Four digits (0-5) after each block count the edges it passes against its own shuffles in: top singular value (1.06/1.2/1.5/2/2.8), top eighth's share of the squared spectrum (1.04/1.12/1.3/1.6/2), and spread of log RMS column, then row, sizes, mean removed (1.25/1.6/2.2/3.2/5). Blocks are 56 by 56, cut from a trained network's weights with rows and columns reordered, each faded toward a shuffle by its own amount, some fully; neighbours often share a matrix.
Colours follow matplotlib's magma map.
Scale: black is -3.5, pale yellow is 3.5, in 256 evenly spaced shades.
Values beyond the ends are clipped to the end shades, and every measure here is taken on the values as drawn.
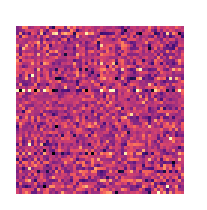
4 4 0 3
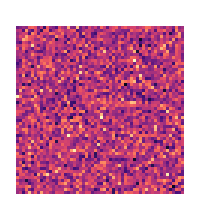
2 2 1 0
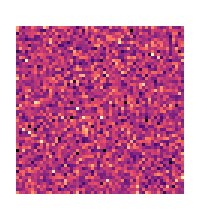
0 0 0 0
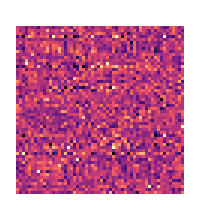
4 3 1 2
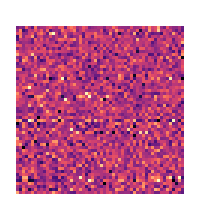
4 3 1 2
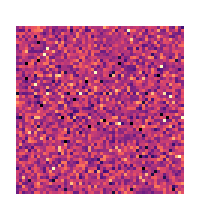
2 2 0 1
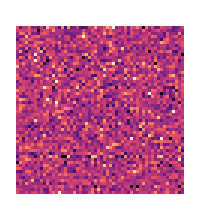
2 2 0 1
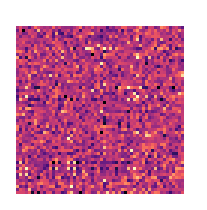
3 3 1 2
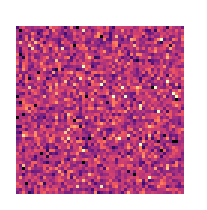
0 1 0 0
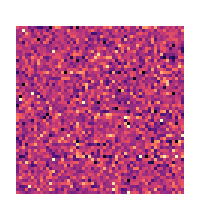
3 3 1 1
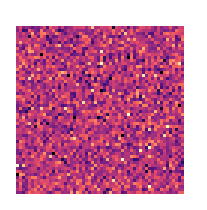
0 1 0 0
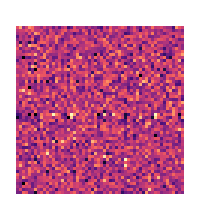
3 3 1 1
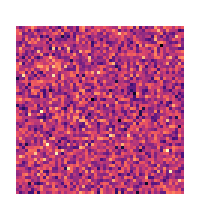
0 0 0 0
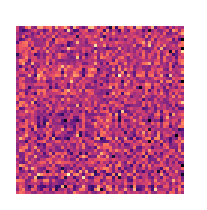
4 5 1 2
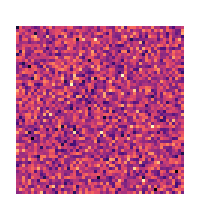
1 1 0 0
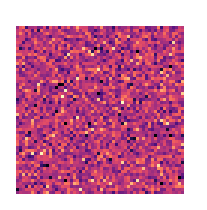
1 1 0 0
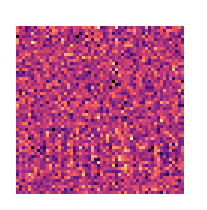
3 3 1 1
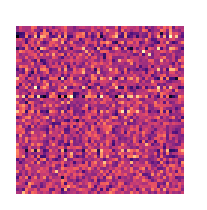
4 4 1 3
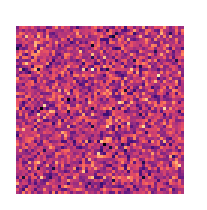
2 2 0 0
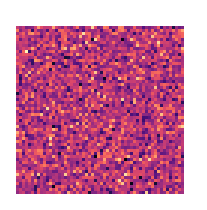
1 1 0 0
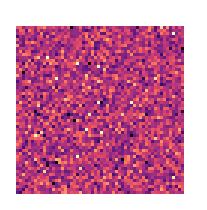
0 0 0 0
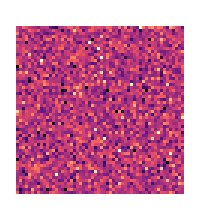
0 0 0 0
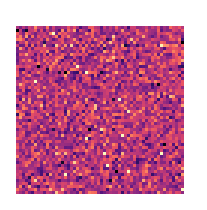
2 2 0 1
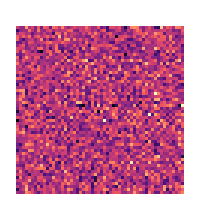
3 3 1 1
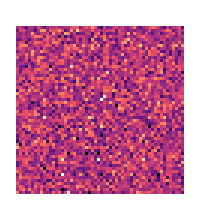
0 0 0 0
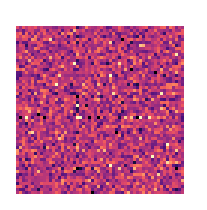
2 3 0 1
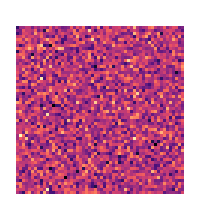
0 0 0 0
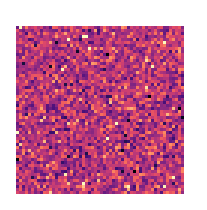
0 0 0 0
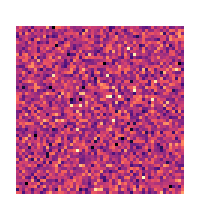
1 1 0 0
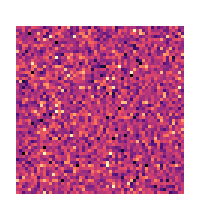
2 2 0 0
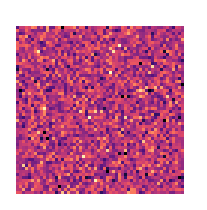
1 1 0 0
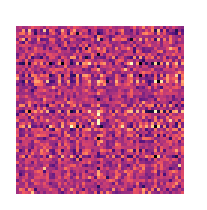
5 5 2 3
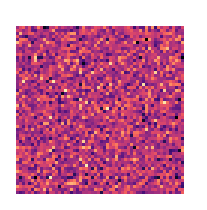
3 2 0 1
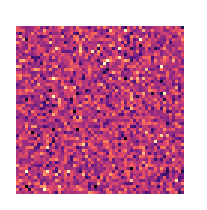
2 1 0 0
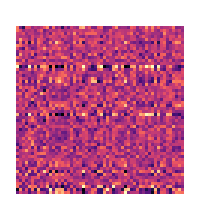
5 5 2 3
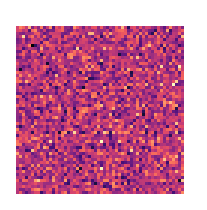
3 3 0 1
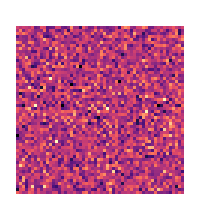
1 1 0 0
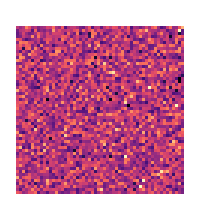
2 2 0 0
